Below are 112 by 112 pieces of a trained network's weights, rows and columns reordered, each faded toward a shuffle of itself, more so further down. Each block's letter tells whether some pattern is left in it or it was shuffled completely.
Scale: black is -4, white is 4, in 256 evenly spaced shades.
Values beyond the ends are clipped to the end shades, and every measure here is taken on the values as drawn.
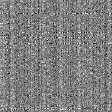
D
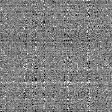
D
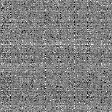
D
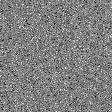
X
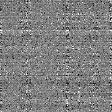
D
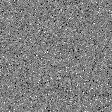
X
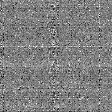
D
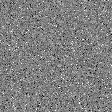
X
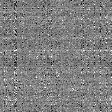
D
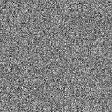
D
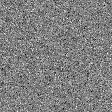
X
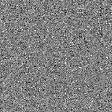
D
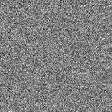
D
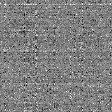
D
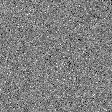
X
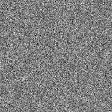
D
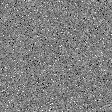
X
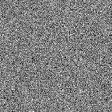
D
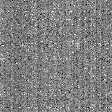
D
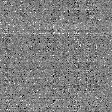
D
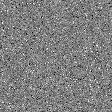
X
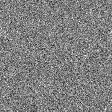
X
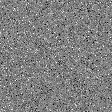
X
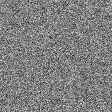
X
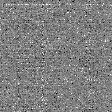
D
